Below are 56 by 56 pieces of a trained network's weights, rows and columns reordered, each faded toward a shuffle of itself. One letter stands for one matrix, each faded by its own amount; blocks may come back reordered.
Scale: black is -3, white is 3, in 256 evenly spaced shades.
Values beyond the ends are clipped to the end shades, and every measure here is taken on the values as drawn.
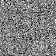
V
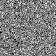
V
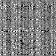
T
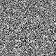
V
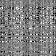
T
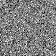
V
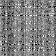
T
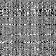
T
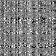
T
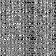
T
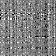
T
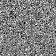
V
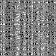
T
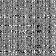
T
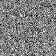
V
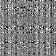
T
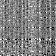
T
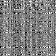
T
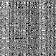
T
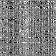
T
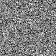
V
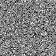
V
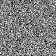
V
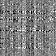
T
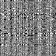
T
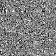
V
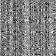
T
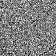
V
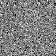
V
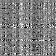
T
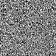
V
